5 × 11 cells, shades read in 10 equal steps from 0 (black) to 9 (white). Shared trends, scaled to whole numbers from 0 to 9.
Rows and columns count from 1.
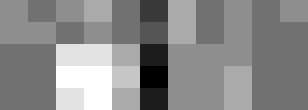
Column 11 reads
5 4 4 4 4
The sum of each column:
22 21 34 37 27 7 27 23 27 20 21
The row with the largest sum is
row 4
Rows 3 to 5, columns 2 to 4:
4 8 8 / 4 9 9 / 4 8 9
